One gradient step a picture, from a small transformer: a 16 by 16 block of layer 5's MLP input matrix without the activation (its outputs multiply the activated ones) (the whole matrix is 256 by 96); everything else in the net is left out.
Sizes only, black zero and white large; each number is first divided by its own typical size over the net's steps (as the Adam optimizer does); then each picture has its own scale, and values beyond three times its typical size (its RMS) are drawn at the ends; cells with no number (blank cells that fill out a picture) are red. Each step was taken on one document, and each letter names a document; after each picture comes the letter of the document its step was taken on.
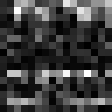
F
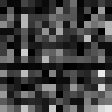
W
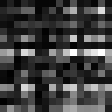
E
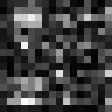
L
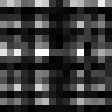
F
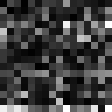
W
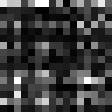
F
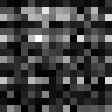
E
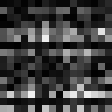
E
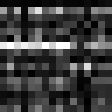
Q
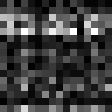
W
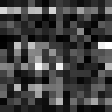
L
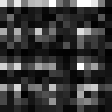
F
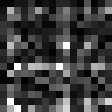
L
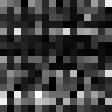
F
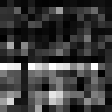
L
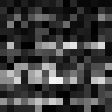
L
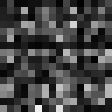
E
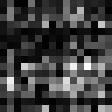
E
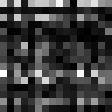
F
